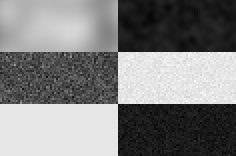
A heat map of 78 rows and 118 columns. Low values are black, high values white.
The table splits into 3 rows of 2 panels. Panel 1,1: high, smooth. Panel 1,2: very low, blotchy, faint in contrast. Panel 2,1: low, fine-grained. Panel 2,2: very high, fine-grained, faint in contrast. Panel 3,1: very high, flat. Panel 3,2: very low, fine-grained, faint in contrast.
